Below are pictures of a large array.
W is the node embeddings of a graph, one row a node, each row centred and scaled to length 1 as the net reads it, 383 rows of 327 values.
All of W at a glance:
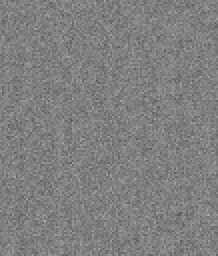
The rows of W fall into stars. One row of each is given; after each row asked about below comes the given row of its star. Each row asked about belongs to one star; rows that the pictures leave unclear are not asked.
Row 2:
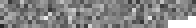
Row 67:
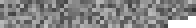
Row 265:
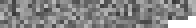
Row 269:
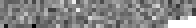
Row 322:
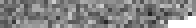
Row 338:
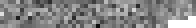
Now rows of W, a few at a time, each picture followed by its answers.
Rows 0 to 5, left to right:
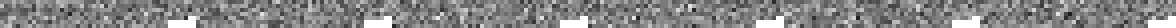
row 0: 2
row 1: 322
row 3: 2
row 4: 338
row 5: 265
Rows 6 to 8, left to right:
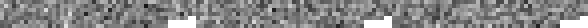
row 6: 322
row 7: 67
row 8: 265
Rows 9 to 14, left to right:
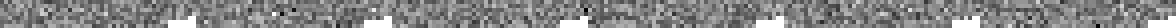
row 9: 338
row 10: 322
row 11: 269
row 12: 322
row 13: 269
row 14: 2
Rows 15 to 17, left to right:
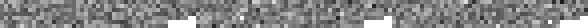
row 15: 67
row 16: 2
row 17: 269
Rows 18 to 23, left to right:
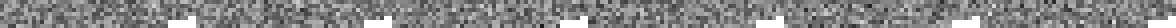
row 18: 67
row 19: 269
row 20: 67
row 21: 338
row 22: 338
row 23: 67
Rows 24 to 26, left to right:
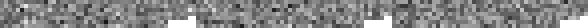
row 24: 322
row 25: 67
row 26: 2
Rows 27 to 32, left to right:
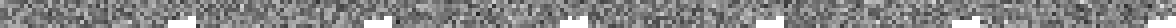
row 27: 269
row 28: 2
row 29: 322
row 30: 269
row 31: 265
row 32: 322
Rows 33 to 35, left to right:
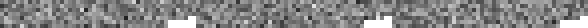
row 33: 2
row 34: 269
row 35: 269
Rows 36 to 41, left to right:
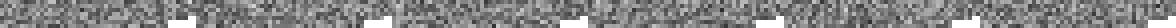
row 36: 67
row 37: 269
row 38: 67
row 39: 67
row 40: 269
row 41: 2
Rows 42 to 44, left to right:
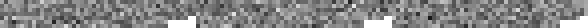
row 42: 67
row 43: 2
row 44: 265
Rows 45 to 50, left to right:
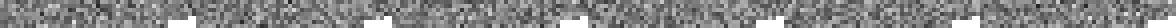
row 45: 269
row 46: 269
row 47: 338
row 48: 269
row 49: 265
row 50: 2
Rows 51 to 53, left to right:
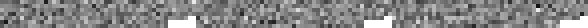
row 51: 265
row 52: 67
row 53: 322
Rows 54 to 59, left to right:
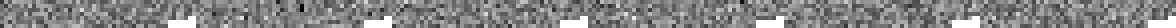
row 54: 2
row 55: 2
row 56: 2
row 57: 2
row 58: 265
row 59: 2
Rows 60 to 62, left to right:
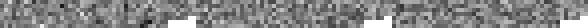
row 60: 265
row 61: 322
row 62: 2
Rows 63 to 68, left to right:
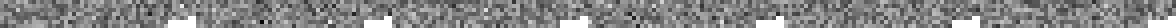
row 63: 322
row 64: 67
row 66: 67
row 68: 338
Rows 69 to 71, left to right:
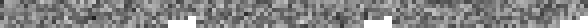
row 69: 67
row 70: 265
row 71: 338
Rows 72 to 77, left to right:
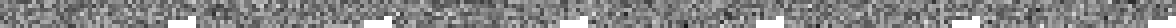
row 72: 67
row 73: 2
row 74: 338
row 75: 338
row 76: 269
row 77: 2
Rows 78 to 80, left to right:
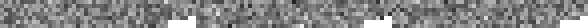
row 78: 322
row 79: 269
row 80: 2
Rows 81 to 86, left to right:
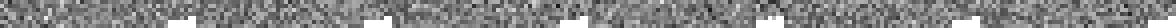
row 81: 2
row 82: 269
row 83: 322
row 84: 269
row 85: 269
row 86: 322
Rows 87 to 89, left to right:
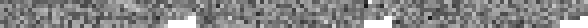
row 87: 338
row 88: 322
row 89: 265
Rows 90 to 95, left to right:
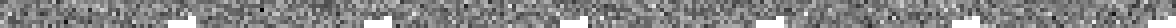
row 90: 67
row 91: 265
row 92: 269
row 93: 2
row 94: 269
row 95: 338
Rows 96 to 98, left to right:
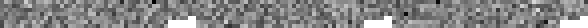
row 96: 2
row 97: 269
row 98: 322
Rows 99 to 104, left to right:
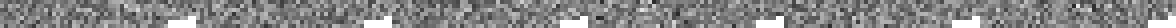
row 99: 269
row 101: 338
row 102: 265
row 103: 2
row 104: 67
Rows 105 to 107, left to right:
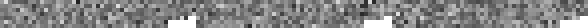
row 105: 269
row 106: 322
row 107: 269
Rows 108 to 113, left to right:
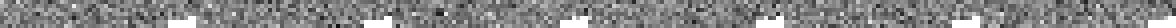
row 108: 338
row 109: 67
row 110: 269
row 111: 322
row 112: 67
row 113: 269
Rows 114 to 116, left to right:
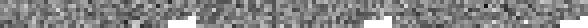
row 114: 265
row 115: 322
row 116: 67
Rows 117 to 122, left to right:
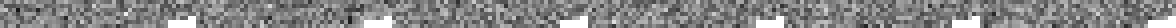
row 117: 2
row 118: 338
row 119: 67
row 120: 338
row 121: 322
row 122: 322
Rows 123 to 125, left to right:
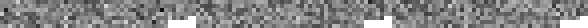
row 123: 338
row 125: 269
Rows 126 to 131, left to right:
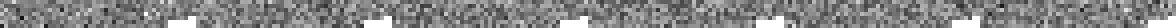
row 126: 2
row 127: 67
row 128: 269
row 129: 338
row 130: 269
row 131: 322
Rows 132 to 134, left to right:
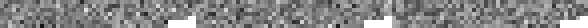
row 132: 269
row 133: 265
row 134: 67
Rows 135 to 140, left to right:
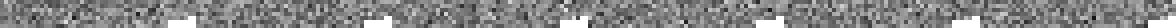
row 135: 338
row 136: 67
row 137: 269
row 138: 265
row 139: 269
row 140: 269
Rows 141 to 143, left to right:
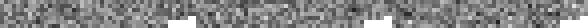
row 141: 67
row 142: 338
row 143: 322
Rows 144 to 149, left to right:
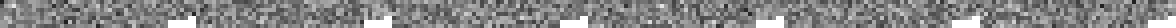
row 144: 67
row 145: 338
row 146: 2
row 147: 338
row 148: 338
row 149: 322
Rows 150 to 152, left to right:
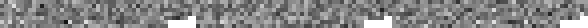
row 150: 67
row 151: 2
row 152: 67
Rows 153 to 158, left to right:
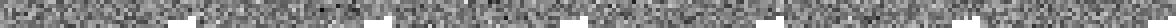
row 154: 338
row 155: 269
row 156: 265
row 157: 269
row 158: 67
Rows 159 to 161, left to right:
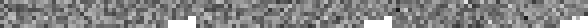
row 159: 2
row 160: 2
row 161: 269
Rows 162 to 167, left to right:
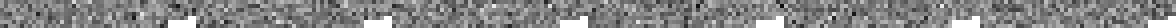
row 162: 269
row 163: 265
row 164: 2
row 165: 338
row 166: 2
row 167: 2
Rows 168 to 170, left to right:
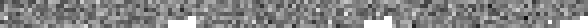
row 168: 265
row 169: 67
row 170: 269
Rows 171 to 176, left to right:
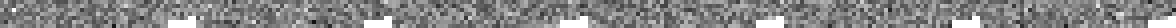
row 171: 338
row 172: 67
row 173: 338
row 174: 269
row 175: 2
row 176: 269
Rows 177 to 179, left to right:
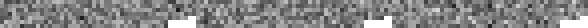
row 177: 269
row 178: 265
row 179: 338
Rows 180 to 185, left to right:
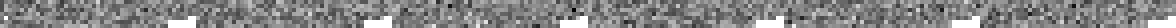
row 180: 67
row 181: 265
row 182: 265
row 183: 338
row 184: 338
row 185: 265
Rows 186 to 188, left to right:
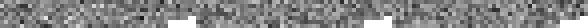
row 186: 2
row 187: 322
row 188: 322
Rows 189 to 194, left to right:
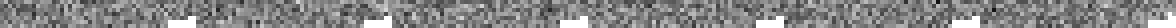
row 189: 2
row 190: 322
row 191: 338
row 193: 322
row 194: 338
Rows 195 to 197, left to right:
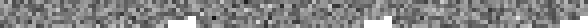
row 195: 265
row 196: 338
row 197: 322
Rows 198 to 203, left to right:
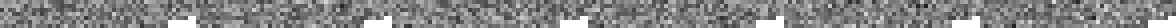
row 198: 67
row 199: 322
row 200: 2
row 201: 265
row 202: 265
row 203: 269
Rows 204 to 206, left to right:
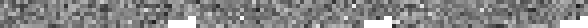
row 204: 322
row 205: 2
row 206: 2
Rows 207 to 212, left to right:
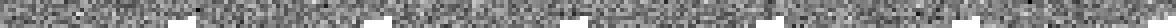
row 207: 265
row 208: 269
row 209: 265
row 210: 265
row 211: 338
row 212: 338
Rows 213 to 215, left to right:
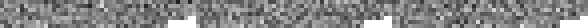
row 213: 322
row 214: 322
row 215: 67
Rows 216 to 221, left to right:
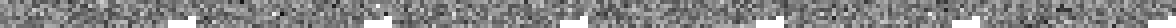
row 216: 338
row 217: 322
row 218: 265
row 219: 338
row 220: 2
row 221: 67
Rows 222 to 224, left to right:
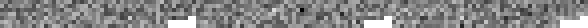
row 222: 2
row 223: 269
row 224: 338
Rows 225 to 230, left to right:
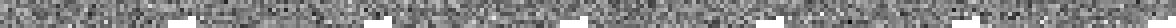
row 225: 265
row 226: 67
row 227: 2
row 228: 67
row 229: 67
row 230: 338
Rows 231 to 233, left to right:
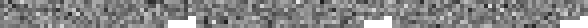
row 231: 2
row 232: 265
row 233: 67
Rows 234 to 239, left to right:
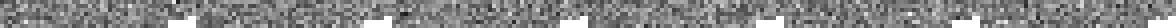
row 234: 322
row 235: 265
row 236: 322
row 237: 338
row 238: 67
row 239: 322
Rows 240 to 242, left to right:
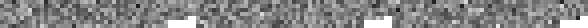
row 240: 265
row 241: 269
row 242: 269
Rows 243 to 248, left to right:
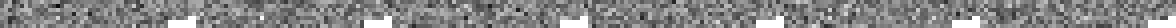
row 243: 265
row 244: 338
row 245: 338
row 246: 269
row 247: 2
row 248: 2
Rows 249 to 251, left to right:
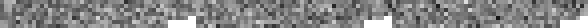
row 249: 67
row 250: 338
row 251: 269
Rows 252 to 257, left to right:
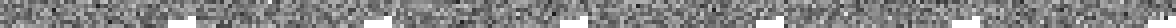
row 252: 322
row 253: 269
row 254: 338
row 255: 265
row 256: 2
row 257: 269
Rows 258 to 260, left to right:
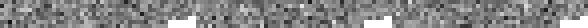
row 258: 265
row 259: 338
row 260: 338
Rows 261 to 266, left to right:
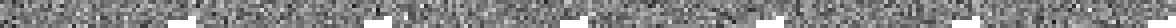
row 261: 265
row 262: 265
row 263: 2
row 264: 338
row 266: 67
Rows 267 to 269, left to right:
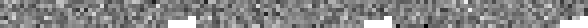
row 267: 2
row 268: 2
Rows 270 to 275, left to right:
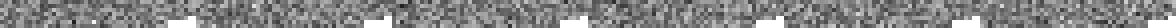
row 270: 265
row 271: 269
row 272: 2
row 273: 269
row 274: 269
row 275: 67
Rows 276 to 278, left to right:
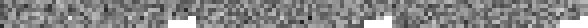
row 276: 2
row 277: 269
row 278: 265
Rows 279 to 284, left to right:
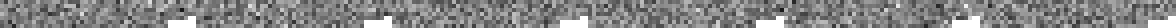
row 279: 265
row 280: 265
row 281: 338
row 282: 67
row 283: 322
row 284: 338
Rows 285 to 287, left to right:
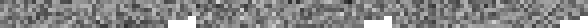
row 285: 265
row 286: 2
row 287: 67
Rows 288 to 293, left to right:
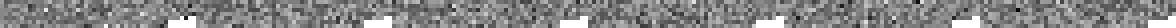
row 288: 269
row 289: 2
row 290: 2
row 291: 322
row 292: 265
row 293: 2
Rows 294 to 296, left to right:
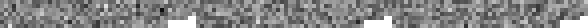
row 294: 338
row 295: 269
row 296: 265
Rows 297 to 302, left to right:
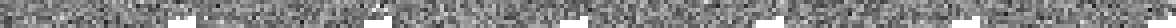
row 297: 322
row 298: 322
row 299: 2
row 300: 265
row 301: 338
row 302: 67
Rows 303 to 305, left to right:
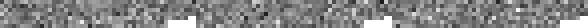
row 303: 2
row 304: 2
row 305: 269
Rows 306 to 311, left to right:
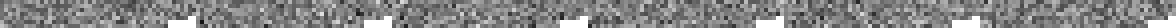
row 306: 67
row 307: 338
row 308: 265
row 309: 265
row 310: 265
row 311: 67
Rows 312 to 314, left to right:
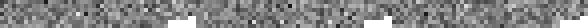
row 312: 322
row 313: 67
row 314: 338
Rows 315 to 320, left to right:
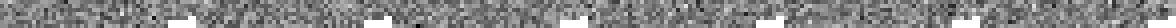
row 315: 67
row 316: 67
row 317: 338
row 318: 67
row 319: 322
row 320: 265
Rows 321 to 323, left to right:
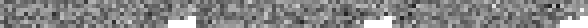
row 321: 322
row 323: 322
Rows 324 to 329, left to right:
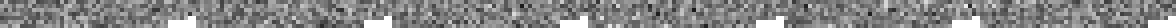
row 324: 338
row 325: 67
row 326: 67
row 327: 2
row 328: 322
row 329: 67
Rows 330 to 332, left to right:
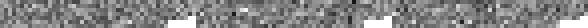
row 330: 322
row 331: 338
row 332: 338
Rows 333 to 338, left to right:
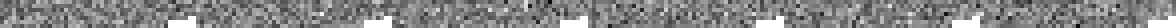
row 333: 2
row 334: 338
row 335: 338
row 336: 269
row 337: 338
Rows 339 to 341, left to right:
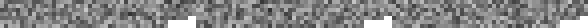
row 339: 269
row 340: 265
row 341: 2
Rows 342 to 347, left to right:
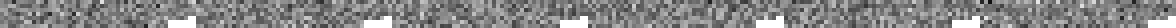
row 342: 265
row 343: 265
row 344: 67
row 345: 2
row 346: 269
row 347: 2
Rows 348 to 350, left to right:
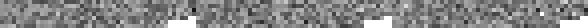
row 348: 338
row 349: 265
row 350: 67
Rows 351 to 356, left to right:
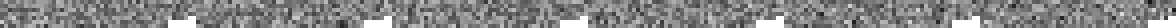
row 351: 2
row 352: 265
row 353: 2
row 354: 265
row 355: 338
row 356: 269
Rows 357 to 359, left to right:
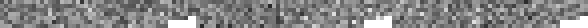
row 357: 2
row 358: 269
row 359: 265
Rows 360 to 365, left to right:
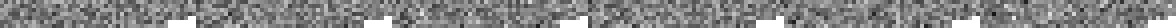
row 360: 265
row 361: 265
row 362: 265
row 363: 2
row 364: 265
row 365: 322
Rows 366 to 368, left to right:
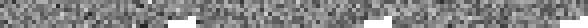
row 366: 265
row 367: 322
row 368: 338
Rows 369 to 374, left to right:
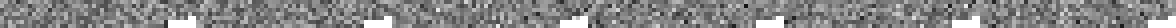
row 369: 269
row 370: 67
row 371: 269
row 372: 265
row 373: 322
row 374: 265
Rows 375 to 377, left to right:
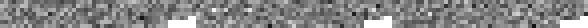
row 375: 338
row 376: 265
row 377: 67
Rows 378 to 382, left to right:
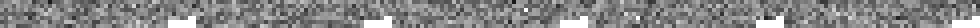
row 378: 338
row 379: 322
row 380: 338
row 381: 67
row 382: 338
